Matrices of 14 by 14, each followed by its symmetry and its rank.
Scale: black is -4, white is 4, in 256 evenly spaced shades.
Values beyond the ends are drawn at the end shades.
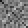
symmetric, full rank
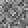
symmetric, full rank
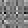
neither, rank two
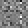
neither, rank three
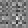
neither, rank two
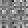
neither, rank three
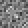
symmetric, full rank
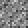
symmetric, full rank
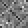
symmetric, full rank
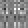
neither, rank two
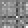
symmetric, rank three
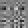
neither, rank two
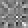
symmetric, rank three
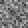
symmetric, full rank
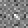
symmetric, rank three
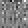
neither, rank three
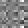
neither, rank two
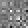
symmetric, rank three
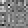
neither, rank three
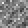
symmetric, full rank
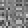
neither, rank three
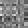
neither, rank three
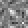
symmetric, rank three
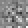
symmetric, rank three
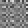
neither, rank two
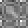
symmetric, rank three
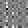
neither, rank two
